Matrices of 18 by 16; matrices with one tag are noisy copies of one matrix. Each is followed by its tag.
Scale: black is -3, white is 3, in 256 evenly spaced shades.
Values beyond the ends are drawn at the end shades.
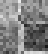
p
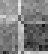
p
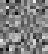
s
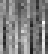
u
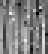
u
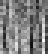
u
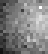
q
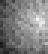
q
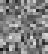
s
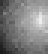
q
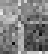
p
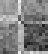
p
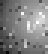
q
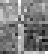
p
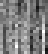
u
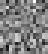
s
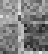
p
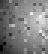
q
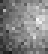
q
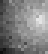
q
